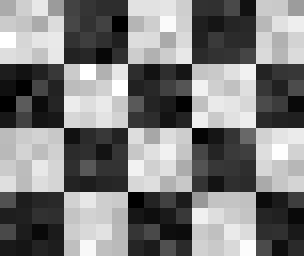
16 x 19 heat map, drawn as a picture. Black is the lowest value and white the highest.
Ninth with the highest average: top left. Slope: none. Grain: checkered. Histogram: two levels.
